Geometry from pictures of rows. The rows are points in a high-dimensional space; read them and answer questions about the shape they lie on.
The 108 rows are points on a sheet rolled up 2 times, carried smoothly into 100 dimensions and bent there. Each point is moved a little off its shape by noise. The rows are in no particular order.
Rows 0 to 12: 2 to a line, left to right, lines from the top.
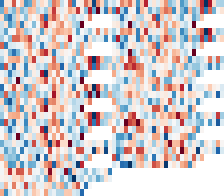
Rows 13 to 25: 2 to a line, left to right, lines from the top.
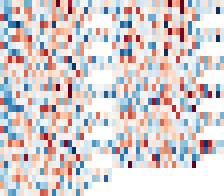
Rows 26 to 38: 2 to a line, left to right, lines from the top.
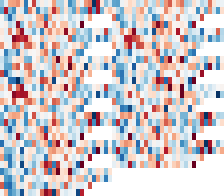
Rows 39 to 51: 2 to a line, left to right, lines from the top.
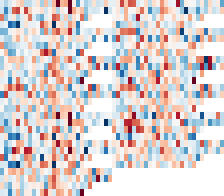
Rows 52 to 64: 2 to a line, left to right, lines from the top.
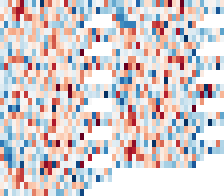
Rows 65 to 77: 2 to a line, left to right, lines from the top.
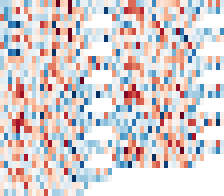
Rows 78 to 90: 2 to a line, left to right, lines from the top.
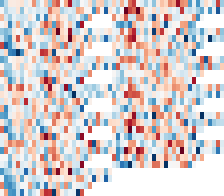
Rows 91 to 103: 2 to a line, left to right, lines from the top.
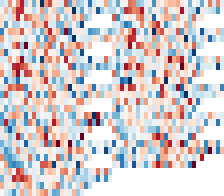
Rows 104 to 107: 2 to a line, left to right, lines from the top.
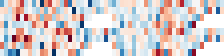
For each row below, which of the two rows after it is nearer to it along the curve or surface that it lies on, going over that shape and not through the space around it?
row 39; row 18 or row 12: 12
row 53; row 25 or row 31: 31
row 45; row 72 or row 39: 72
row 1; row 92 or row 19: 19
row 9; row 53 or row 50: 53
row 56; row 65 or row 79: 79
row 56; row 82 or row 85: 82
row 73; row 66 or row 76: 76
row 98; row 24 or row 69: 69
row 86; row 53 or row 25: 25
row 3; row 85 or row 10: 10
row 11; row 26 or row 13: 13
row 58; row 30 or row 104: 30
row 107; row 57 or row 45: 45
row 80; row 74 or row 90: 90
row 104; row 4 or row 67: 67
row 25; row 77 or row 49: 77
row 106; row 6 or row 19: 19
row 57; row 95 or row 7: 95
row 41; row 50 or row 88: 88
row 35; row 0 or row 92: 0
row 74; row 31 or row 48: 31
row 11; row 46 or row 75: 75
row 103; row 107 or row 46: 107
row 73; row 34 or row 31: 31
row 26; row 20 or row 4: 4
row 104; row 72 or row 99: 72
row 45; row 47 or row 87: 87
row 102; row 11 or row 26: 26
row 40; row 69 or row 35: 69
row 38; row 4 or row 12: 4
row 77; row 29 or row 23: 23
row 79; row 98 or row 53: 53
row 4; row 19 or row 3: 3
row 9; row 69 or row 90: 90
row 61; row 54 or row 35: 54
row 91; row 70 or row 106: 106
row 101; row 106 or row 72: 106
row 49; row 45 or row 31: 31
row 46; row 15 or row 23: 23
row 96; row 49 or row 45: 49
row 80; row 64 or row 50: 64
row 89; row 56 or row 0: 0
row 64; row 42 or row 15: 42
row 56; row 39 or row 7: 7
